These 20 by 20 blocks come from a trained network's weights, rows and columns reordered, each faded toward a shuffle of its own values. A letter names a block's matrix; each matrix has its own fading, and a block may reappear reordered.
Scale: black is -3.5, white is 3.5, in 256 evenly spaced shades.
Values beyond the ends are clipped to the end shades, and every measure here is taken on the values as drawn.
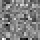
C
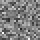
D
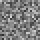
D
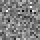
D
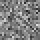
D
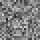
D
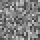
D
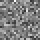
D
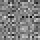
C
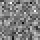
D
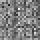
C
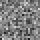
D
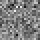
D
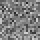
D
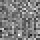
C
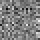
C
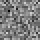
D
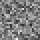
D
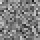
D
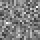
D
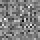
C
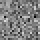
C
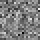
C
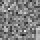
D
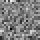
C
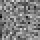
D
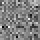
C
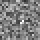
D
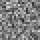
D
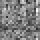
C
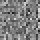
C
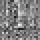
C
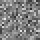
D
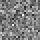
D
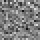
C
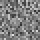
D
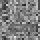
C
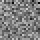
D
